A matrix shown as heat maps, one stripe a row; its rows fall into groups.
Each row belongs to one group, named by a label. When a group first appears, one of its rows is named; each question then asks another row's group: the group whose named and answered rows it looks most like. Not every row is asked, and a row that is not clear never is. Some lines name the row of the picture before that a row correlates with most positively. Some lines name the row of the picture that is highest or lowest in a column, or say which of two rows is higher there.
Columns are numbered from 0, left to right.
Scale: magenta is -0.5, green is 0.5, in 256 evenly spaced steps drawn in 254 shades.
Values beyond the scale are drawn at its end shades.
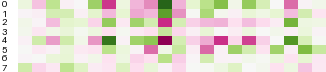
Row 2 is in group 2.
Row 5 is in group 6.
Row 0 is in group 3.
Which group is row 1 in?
3
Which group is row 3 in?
3
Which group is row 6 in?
3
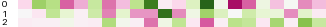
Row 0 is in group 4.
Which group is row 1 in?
3
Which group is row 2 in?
6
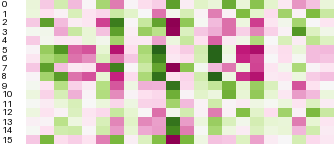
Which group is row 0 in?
3
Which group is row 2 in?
2
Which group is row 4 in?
6
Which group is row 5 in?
4
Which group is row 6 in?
4
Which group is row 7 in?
2
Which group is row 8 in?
4
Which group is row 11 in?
3
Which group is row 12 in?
6
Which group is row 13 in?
3
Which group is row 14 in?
3
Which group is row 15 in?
2
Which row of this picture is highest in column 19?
3
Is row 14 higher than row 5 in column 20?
Yes
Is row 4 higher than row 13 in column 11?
Yes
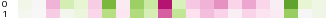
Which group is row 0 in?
2
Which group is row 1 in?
2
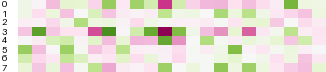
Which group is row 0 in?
2
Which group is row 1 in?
3
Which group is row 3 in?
2
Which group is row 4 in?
3
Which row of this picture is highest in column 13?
4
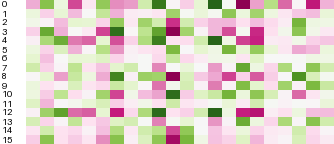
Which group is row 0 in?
4
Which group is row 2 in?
2
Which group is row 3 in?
2
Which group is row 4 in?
4
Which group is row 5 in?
3
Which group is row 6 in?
3
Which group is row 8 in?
2
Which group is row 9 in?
6
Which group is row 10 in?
3
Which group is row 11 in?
3
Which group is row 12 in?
4
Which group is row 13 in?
6
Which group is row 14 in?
2
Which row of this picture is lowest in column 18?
0
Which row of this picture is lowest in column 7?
0
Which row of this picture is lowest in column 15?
0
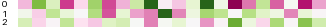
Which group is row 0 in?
4
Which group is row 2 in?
6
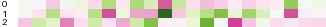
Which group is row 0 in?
2
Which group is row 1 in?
3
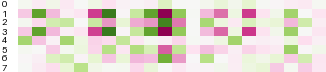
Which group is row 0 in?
3
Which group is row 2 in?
3
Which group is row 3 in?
2
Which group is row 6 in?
3
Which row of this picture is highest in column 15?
4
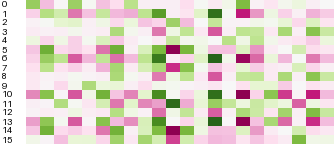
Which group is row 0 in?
6
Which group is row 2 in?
3
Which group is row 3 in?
6
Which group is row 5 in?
2
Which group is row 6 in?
4
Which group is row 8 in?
6
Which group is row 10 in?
4
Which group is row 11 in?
3
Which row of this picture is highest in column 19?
15
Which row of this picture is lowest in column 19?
11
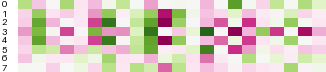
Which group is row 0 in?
6
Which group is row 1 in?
2
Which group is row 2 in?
2
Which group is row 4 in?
2
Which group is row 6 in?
6
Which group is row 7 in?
2
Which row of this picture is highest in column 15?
0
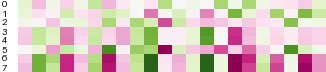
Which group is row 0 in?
3
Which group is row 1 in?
6
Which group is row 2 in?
2
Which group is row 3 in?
4
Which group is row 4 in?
4
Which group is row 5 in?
2
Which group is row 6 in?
4
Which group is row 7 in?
4
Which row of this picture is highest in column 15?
1
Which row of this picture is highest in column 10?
0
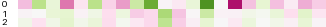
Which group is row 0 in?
4
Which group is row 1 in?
3
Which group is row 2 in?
3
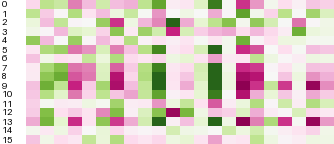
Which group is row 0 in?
4
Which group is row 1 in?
6
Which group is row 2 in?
3
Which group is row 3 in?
2
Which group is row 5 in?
4
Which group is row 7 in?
4
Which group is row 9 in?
4
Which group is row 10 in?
4
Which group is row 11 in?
6
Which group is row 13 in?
4
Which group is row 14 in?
3
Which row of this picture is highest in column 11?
12
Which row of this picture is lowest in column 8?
2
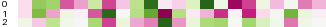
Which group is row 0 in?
4
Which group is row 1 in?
2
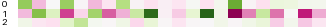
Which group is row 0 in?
6
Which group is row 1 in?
4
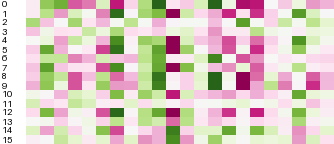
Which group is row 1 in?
2
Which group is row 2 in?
6
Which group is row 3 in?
6
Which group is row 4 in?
2
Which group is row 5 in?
2
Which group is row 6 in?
4
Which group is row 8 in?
4
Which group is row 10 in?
2
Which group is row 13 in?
2
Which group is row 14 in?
3
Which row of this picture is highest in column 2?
0
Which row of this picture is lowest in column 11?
15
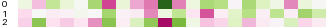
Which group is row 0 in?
3
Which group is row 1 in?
6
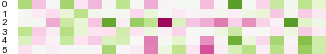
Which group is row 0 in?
6
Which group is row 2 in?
2
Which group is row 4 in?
6
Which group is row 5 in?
6
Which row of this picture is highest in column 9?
2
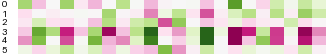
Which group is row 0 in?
6
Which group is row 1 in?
6
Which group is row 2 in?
2
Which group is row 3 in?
4
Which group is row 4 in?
4
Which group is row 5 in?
3
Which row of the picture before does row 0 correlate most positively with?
0
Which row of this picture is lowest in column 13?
1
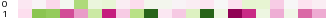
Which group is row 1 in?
4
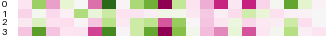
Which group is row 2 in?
2
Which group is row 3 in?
2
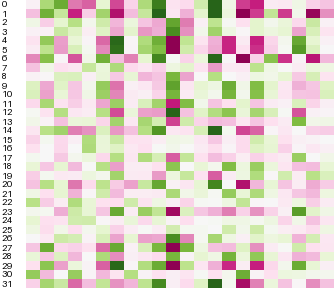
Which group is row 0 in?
4
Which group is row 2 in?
3
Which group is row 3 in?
3
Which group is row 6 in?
4
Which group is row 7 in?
6
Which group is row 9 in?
3
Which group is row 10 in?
3
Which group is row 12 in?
3
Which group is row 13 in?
2
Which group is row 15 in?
6
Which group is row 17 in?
2
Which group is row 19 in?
6
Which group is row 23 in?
2
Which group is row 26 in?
3
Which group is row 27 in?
2
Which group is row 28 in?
3
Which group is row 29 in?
2
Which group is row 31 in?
4
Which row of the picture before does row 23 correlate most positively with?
0
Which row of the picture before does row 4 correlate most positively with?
0
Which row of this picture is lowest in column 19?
12
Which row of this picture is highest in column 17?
6
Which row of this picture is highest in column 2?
0
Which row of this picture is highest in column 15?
30
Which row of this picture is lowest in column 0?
6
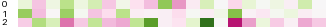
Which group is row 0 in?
3
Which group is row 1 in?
6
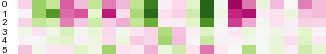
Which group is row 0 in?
4
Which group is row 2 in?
4
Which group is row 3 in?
3
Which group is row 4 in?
3
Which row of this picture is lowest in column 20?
0
